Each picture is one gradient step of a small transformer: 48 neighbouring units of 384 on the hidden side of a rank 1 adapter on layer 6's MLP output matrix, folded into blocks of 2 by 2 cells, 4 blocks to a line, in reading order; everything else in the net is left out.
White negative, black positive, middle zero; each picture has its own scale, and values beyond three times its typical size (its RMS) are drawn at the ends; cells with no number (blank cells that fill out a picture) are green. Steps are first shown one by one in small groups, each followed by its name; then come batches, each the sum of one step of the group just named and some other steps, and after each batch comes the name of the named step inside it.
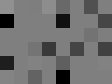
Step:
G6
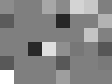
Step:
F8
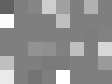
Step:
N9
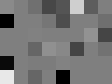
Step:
F8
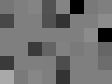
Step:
F8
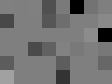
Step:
F8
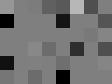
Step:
G6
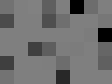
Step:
N9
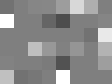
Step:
N9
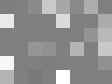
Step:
N9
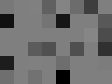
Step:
G6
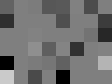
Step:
N9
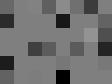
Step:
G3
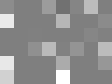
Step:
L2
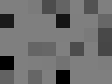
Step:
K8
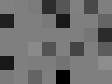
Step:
K8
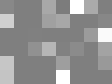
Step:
L2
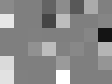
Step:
L2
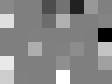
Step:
L2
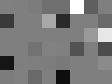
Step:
K8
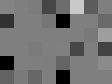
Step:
K8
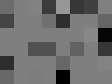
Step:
G3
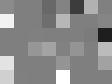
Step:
L2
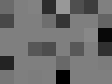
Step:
G3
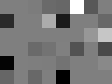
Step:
K8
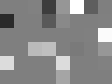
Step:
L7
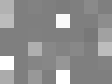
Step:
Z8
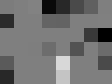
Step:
L7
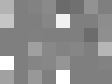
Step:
Z8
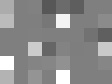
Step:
Z8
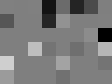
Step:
L7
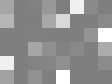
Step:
Z8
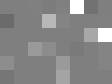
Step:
L7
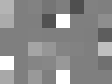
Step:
Z8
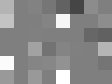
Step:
Z8
